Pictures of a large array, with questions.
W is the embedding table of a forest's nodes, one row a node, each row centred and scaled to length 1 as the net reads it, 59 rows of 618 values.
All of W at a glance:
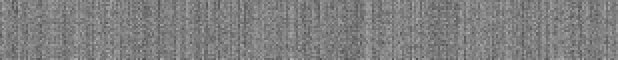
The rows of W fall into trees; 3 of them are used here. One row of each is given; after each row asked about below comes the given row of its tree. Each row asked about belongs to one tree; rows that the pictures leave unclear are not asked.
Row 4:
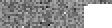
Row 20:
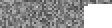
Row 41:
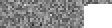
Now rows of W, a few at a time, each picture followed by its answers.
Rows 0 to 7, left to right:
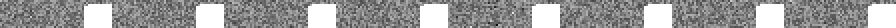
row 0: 4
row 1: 20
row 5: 20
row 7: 20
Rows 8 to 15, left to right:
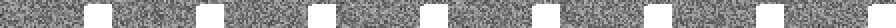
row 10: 4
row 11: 41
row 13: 41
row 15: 41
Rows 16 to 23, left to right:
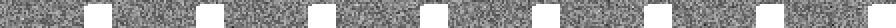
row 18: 4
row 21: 41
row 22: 41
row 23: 4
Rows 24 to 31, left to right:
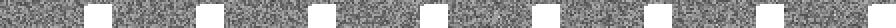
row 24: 20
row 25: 20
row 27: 4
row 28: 41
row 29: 20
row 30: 20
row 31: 4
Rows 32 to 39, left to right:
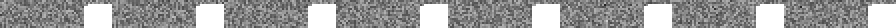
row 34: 20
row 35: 41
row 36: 20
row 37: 41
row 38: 4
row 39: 20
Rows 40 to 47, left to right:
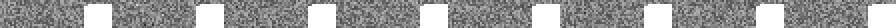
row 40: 20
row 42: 41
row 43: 41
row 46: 20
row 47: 4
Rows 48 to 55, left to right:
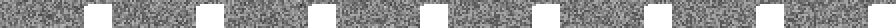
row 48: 20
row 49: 4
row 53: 4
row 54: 41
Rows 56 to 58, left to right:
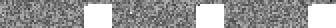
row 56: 20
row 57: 4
